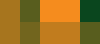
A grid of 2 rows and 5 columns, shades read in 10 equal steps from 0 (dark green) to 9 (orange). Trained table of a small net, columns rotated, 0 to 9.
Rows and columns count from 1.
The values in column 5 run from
0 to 3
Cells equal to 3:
2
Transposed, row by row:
6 6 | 3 4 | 9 7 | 9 7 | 0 3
